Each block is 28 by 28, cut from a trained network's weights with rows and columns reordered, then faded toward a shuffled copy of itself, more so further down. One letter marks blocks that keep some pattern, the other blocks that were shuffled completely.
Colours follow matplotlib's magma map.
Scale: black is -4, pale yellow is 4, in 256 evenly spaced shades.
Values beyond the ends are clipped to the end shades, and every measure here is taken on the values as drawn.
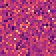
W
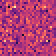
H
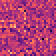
H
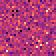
W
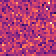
W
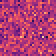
H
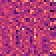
H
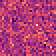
W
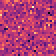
W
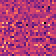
H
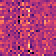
H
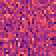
H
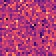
W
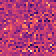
H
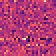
H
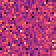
W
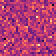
H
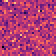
W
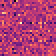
H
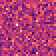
W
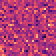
H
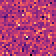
W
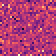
W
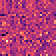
H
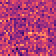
H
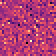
W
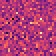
H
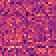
H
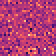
H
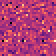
H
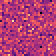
W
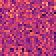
H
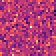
W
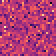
W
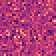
H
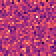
W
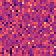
H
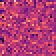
H
